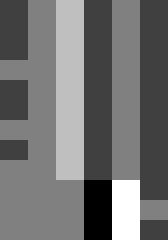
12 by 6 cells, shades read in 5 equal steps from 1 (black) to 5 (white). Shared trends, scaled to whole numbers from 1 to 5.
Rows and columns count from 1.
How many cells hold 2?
26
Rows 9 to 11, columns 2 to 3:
3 4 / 3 3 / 3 3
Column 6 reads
2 2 2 2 2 2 2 2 2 2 3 2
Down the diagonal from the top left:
2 3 4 2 3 2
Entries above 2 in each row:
3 3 3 4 3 3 4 3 4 4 5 4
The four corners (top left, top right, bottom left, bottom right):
2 2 3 2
